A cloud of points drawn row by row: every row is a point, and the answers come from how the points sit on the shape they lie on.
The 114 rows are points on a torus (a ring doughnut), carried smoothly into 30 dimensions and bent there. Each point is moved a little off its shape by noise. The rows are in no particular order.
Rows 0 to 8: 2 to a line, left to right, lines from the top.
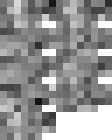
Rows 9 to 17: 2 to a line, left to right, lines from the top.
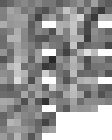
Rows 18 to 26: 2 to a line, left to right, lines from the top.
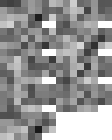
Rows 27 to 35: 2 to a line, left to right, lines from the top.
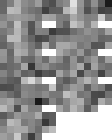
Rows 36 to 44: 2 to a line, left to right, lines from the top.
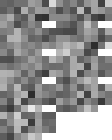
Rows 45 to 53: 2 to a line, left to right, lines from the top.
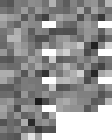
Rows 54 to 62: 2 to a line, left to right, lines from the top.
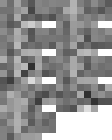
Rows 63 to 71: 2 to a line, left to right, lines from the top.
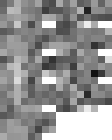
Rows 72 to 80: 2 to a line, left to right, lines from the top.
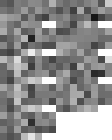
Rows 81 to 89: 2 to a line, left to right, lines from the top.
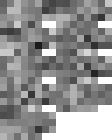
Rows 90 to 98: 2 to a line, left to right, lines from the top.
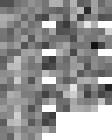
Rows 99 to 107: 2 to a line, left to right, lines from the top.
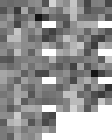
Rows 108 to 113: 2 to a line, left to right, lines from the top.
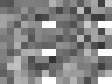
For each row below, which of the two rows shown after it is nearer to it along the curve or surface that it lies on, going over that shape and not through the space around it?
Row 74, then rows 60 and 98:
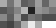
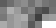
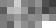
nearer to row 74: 98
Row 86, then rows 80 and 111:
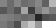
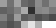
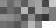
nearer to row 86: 80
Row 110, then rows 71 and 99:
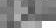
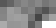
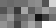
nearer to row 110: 99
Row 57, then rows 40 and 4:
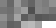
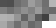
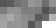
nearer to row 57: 40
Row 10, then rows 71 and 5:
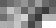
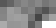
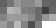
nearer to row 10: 71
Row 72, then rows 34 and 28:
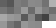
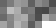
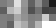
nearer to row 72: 34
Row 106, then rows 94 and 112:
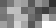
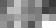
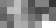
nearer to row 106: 112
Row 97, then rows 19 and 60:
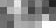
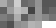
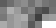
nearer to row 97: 19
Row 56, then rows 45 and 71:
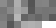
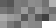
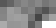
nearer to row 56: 45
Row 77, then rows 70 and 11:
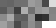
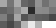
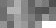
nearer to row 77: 70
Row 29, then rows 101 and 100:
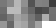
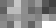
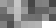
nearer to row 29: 100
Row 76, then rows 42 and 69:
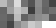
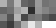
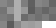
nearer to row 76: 42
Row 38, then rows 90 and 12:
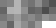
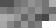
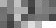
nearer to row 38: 12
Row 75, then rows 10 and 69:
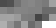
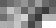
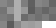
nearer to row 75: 10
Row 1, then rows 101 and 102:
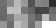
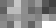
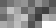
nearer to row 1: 102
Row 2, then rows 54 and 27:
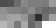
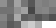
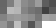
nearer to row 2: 27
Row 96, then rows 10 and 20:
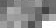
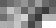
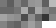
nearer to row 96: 10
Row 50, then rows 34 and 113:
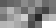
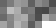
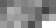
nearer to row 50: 34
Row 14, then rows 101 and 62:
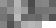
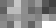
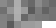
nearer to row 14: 62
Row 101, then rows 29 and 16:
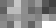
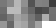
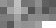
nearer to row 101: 16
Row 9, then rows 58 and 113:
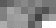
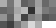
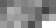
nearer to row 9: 113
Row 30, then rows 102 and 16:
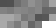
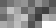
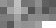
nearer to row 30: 102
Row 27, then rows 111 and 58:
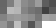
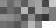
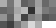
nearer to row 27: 58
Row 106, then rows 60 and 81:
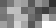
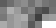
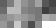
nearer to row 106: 60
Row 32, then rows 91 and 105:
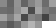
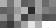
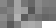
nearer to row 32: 105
